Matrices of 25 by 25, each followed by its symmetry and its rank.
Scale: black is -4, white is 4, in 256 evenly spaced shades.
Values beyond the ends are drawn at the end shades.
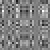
neither, rank two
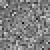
symmetric, full rank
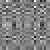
neither, rank two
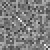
symmetric, full rank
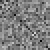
symmetric, full rank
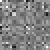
symmetric, rank three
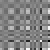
symmetric, rank one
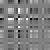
symmetric, rank one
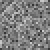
symmetric, full rank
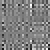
neither, rank two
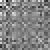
symmetric, rank three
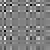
symmetric, rank one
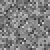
symmetric, full rank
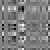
neither, rank two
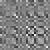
symmetric, rank three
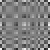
symmetric, rank one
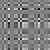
symmetric, rank one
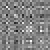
symmetric, rank three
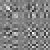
symmetric, rank three
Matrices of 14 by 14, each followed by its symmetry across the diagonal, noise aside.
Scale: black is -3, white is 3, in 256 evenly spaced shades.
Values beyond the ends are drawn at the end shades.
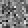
neither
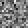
neither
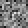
symmetric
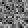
symmetric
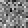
neither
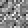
symmetric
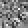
antisymmetric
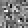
antisymmetric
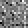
antisymmetric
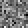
neither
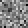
symmetric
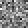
neither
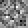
symmetric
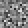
antisymmetric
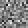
neither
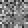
antisymmetric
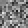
antisymmetric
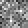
symmetric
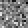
antisymmetric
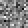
neither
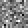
neither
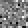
antisymmetric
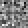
antisymmetric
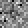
symmetric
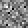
symmetric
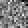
neither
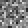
symmetric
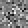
antisymmetric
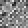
symmetric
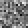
neither
